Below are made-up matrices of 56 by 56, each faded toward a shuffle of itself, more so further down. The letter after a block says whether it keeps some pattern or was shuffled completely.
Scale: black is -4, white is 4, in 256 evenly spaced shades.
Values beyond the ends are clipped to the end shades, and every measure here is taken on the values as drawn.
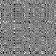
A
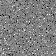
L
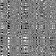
A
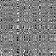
A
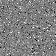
L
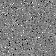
L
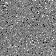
L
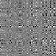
A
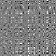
A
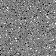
L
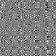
A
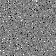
L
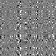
A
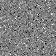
L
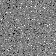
L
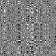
A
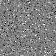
L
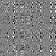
A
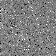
L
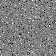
L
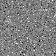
L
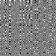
A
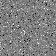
L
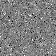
L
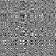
A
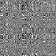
A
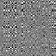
A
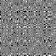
A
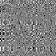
A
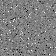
L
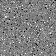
L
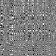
A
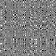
A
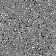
L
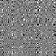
A
